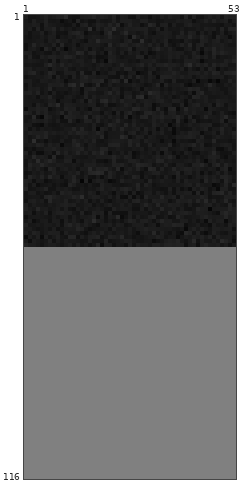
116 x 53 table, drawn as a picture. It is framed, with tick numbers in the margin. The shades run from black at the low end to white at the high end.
It is made of 2 by 1 panels. Panel 1,1: very low, fine-grained, faint in contrast. Panel 2,1: middling, flat.
